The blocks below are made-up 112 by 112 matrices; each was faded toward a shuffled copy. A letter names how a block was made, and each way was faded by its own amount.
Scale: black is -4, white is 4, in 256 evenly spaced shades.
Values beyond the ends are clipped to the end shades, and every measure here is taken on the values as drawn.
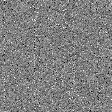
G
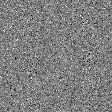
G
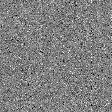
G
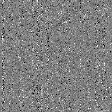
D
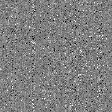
D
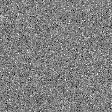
G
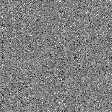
G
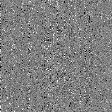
D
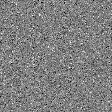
G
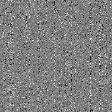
D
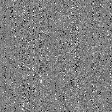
D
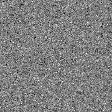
G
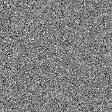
G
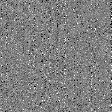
D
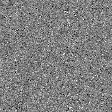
G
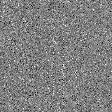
G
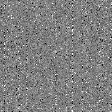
D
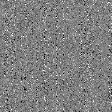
D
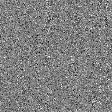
G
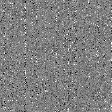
D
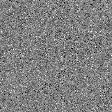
G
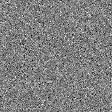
G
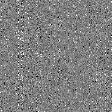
D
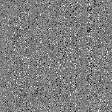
D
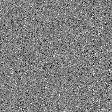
G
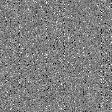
D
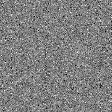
G
